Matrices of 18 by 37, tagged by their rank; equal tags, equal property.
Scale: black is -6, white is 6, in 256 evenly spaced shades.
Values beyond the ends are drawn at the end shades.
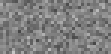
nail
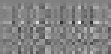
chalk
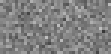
nail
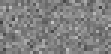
nail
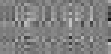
chalk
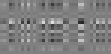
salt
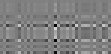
salt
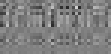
chalk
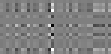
salt
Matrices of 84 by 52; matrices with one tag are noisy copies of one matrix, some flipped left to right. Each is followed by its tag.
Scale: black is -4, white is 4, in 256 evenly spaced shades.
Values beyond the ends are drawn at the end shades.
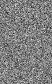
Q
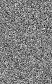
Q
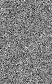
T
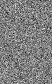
Q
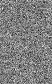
T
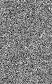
T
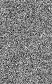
T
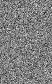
Q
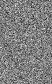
Q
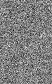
T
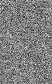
T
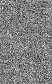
T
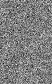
T
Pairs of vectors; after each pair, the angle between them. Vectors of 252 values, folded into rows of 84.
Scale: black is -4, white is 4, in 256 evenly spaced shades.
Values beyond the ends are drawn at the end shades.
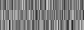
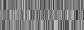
partly aligned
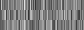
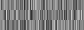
nearly opposite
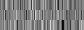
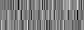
orthogonal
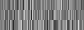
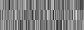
orthogonal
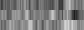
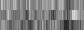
nearly opposite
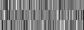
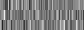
nearly parallel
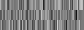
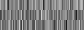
nearly parallel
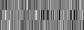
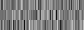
partly opposed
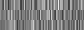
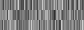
partly aligned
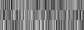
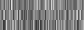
nearly opposite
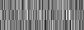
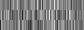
partly aligned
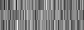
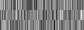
partly opposed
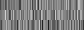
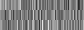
nearly opposite
